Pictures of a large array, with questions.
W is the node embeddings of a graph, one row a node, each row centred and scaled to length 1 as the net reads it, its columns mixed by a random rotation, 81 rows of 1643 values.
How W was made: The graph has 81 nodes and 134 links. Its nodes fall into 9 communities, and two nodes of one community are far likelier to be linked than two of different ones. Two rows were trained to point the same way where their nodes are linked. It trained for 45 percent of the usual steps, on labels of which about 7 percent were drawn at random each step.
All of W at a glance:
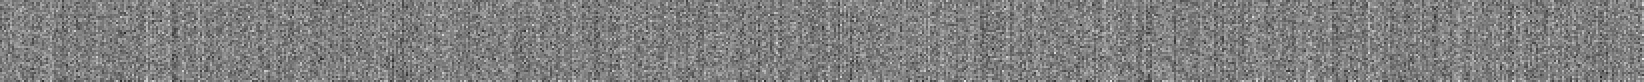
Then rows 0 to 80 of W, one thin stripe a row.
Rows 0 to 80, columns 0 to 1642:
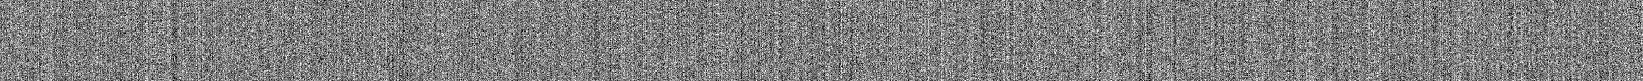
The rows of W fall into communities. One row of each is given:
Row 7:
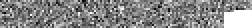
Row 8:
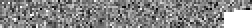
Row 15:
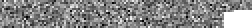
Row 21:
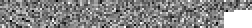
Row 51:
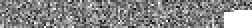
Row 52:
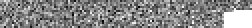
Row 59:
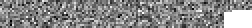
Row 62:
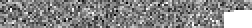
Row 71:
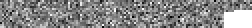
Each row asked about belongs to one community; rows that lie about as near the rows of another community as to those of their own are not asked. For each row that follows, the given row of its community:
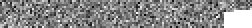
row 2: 8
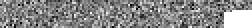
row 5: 59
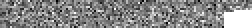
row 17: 15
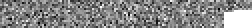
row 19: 21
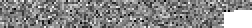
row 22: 15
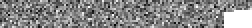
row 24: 8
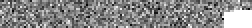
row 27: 21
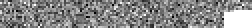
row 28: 71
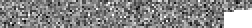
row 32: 15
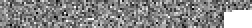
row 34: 59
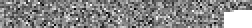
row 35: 51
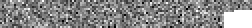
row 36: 62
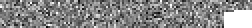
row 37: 52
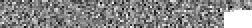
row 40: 21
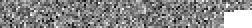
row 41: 7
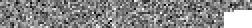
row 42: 71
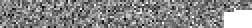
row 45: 52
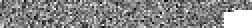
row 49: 51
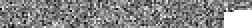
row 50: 15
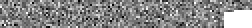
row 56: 52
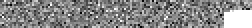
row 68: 21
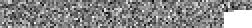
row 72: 51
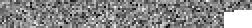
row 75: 71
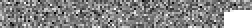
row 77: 71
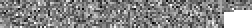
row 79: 51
